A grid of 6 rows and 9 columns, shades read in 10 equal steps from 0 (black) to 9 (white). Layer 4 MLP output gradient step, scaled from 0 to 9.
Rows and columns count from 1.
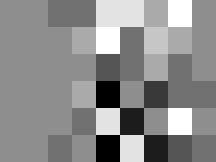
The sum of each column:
30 30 28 30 28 30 27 35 28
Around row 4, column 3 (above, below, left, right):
5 5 5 6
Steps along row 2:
same same up up down up down down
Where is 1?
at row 5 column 6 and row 6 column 7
